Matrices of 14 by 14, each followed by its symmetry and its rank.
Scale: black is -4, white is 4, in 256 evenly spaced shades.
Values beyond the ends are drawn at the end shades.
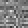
neither, rank three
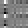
neither, rank one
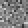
antisymmetric, full rank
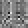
neither, rank three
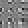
antisymmetric, rank two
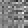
neither, rank three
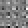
antisymmetric, rank two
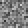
antisymmetric, full rank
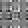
antisymmetric, rank two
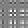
symmetric, rank one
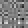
antisymmetric, rank two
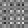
symmetric, rank one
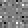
antisymmetric, rank two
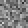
antisymmetric, full rank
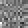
neither, rank three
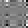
neither, rank one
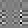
neither, rank one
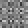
antisymmetric, rank two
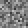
antisymmetric, full rank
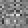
neither, rank three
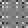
symmetric, rank one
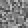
antisymmetric, full rank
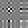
symmetric, rank one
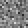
antisymmetric, full rank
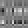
neither, rank one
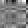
neither, rank one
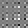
symmetric, rank one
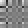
symmetric, rank one
